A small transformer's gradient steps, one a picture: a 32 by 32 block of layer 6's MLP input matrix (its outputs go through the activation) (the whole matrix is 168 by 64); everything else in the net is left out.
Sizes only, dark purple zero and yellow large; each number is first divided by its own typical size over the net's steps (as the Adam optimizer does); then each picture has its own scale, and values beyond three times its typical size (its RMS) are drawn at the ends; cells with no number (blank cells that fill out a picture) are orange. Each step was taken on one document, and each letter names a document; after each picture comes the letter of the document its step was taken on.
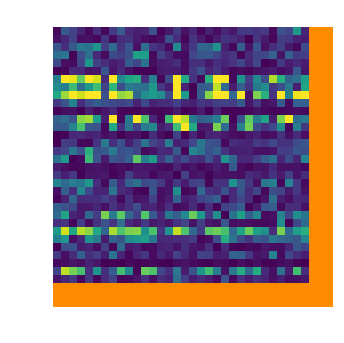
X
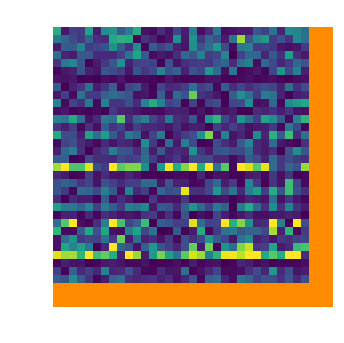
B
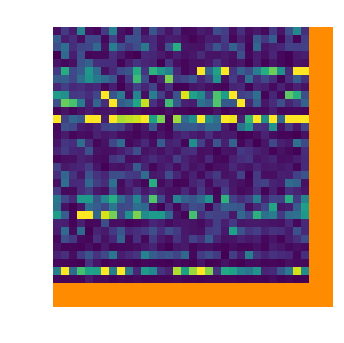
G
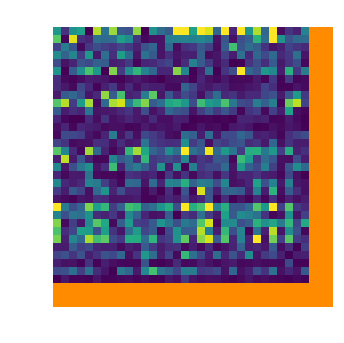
B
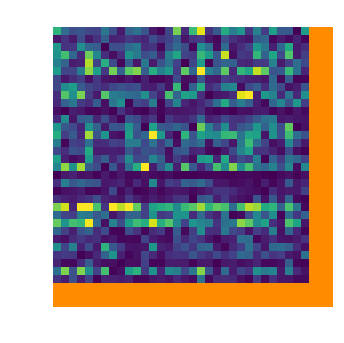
B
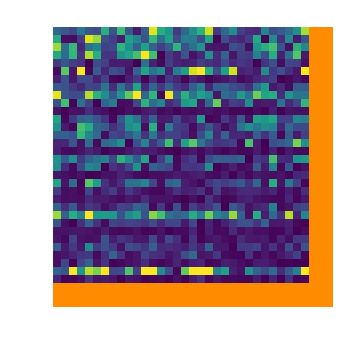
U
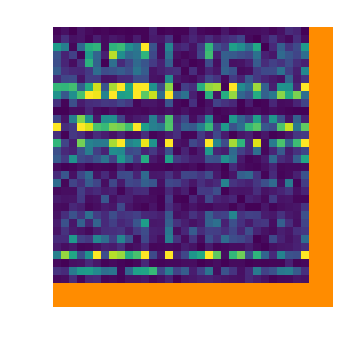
X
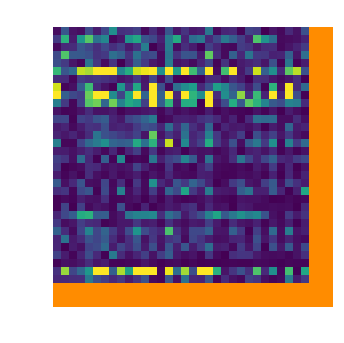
U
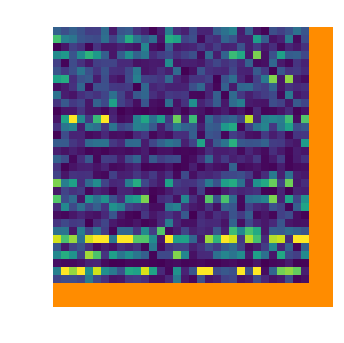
X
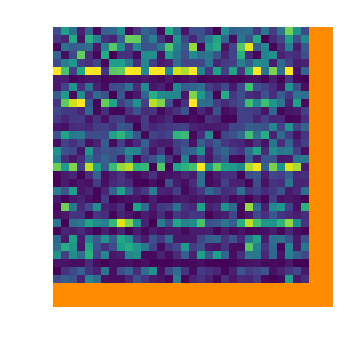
B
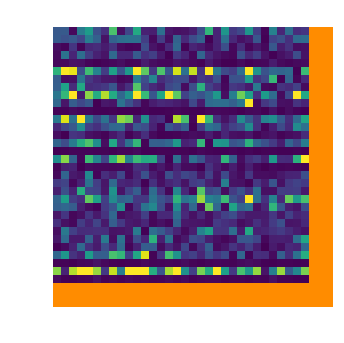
G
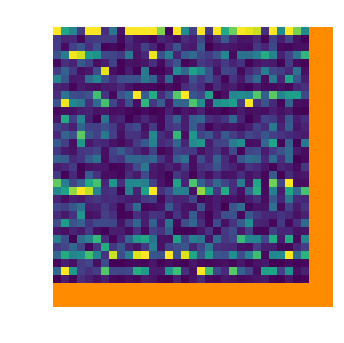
U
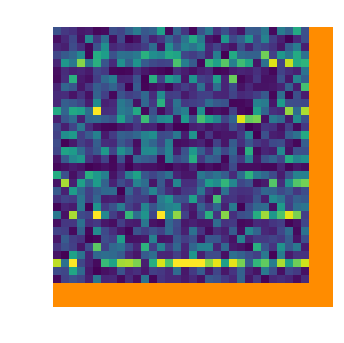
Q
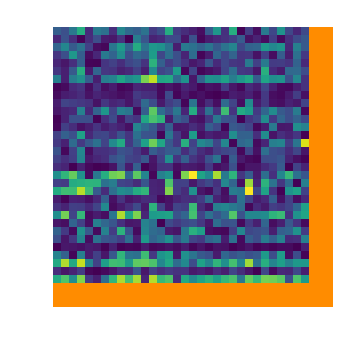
Q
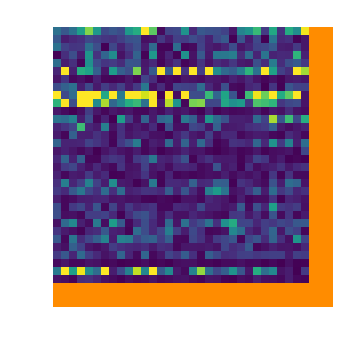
U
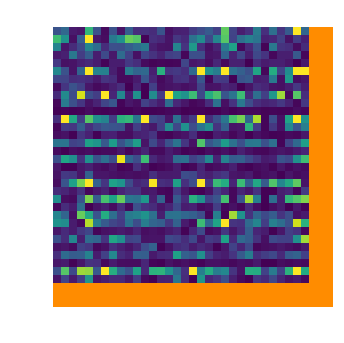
G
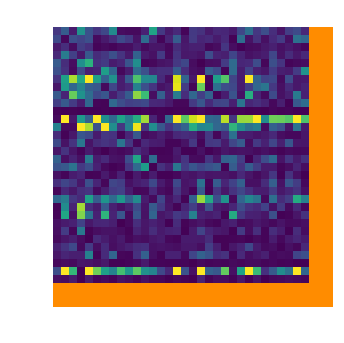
G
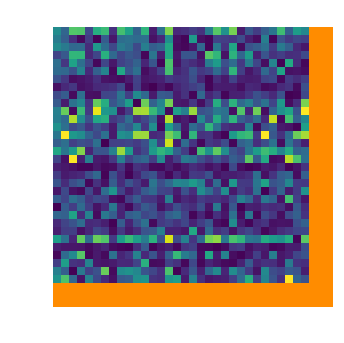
Q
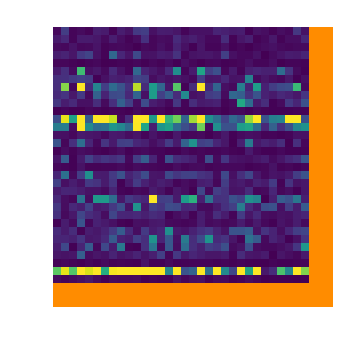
G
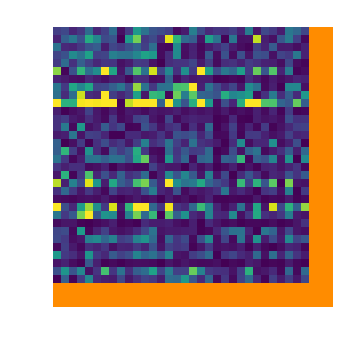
U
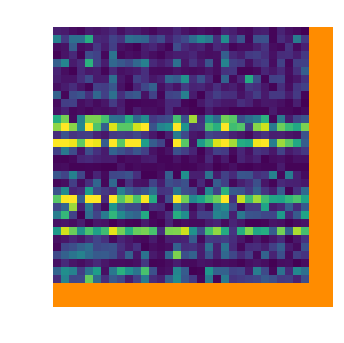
X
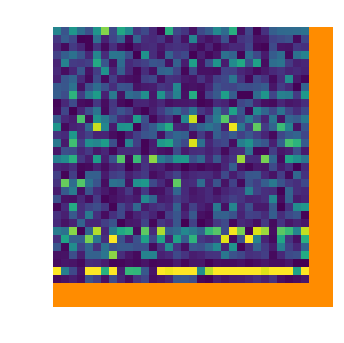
X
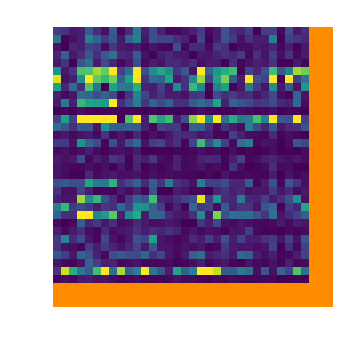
G
